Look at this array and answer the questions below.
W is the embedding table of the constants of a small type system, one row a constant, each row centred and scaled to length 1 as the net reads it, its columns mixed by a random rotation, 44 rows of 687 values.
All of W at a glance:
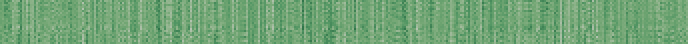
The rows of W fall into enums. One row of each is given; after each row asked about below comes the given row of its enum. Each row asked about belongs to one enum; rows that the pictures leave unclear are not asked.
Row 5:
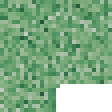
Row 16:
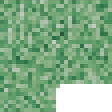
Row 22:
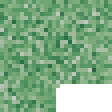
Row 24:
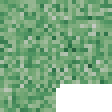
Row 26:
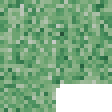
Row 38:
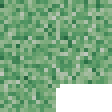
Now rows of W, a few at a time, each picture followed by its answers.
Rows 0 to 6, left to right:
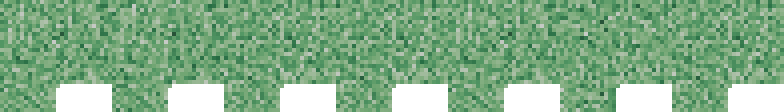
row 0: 16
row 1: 26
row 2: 38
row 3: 38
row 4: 16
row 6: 38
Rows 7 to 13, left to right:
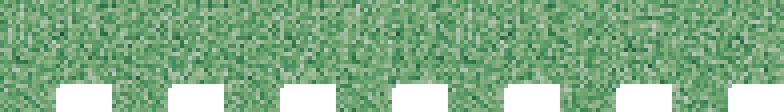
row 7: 16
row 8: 38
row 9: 38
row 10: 26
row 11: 16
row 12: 24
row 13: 22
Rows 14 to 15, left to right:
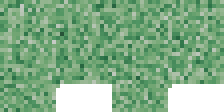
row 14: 26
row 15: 38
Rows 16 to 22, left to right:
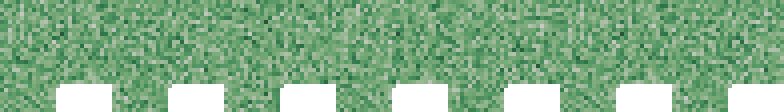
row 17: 22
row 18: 5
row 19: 26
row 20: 24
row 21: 16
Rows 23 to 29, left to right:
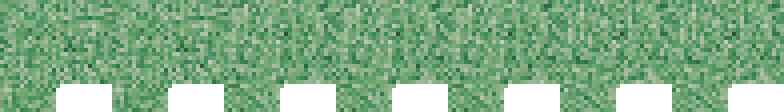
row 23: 24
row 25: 26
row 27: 26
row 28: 16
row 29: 16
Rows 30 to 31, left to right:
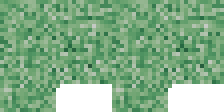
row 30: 24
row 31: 24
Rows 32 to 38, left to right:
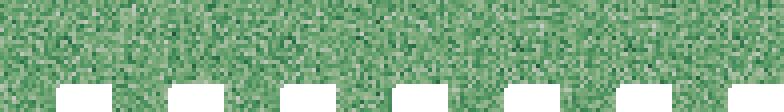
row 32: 22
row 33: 26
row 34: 22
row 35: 5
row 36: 24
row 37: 24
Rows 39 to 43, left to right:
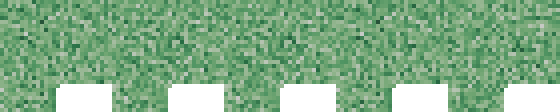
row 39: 5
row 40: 22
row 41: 22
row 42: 5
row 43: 24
